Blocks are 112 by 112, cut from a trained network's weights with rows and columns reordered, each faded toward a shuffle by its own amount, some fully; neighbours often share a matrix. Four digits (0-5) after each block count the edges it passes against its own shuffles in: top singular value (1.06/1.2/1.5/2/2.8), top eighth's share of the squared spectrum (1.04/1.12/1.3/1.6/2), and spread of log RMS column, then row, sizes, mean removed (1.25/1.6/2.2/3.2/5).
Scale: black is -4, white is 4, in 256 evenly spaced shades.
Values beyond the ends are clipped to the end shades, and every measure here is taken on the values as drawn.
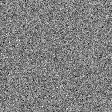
0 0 0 0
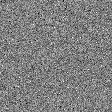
0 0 0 0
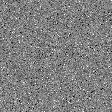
2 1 0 0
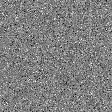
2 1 0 0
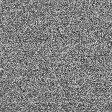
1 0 0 0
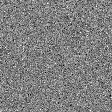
0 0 0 0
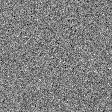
0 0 0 0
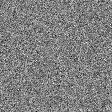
0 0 0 0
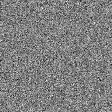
2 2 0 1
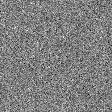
1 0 0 0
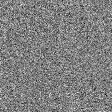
2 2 0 1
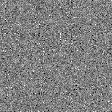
3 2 1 1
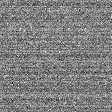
4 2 1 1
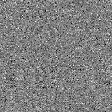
3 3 1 1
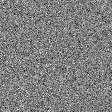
1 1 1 0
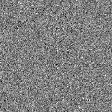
3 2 1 1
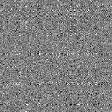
4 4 2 3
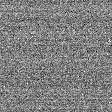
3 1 0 0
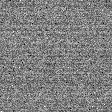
3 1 0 0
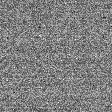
2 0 0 0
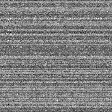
5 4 1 3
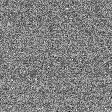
1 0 0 0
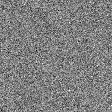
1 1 0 0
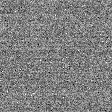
2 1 0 0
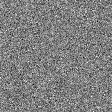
2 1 0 0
